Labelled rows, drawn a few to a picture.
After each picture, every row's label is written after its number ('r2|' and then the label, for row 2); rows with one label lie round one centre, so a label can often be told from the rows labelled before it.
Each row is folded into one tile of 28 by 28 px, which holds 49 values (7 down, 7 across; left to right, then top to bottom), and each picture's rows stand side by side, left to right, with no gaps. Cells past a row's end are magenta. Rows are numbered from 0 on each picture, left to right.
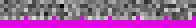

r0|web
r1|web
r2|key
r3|web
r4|web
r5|web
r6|key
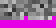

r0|key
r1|web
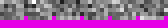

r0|key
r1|key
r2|web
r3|key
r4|key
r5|web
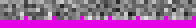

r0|key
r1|key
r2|key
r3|web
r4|web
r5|web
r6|web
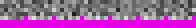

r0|web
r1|web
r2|web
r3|web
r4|web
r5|web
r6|web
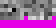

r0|key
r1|web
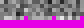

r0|web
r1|web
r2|web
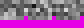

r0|web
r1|key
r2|key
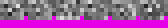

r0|key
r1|key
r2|web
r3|key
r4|key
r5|key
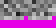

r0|web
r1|web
